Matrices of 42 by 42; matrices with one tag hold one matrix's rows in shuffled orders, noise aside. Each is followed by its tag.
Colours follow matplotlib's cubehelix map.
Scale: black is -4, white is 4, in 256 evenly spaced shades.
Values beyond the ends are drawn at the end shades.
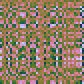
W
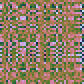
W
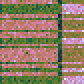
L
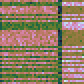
L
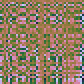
W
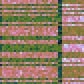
L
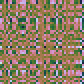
W
